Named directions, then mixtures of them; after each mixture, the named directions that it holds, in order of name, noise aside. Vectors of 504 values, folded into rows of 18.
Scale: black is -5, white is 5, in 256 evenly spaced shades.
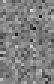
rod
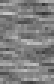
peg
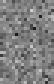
rod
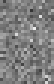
rod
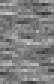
peg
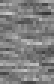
peg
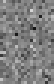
rod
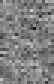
peg, rod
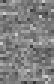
peg, rod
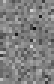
rod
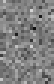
rod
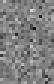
rod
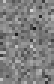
rod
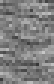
peg, rod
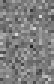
rod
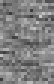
peg, rod
